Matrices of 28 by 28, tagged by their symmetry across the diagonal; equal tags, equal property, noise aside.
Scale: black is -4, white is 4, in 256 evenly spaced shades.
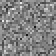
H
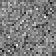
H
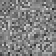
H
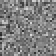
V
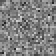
H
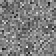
H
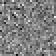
V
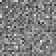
H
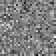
V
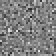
V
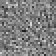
V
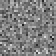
V
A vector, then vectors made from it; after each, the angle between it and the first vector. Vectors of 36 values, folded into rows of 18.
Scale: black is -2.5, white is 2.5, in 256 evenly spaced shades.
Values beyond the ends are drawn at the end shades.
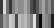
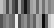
partly opposed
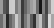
partly opposed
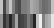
nearly opposite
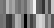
partly opposed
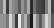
partly aligned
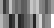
nearly opposite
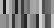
partly opposed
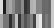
nearly opposite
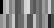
partly aligned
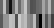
nearly parallel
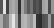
partly aligned
